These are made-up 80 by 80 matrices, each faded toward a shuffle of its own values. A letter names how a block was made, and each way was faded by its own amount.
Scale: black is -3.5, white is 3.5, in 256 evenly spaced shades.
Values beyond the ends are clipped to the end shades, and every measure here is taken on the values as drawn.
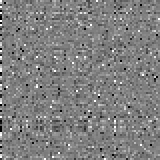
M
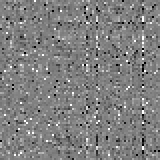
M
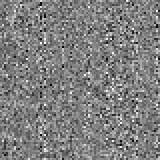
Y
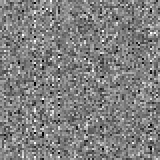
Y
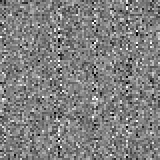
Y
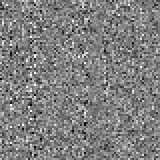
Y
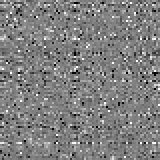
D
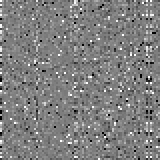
M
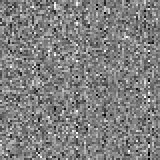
Y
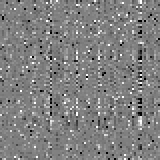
M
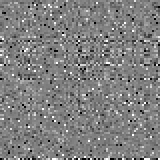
D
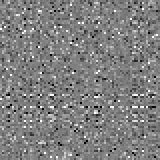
D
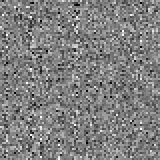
Y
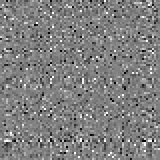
D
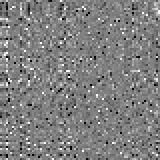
M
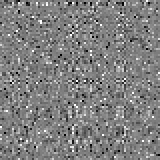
M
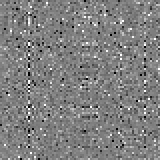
M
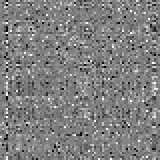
M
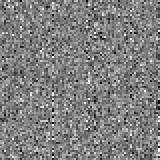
Y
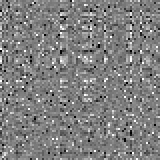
M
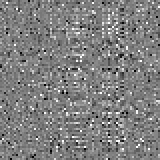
M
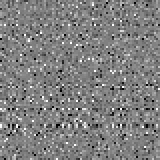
D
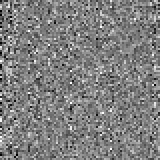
Y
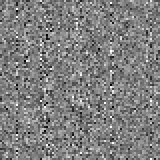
Y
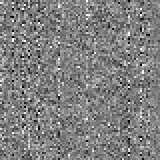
Y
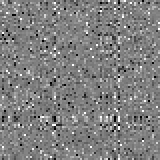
M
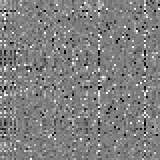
M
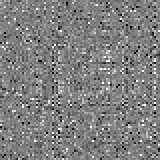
M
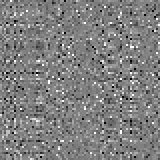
M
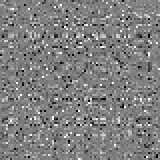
D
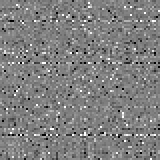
D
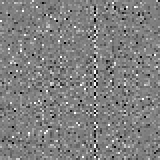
M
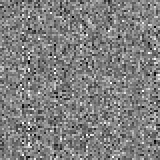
Y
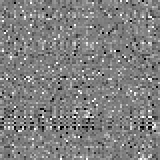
D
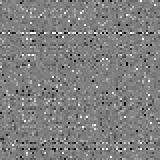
D
